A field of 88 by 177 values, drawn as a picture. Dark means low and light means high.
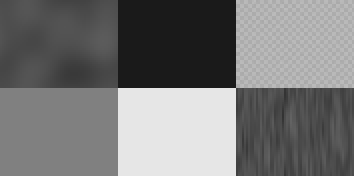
The table splits into 2 rows of 3 panels. Panel 1,1: low, smooth, faint in contrast. Panel 1,2: very low, flat. Panel 1,3: high, checkered, faint in contrast. Panel 2,1: middling, flat. Panel 2,2: very high, flat. Panel 2,3: low, streaked downward, faint in contrast.
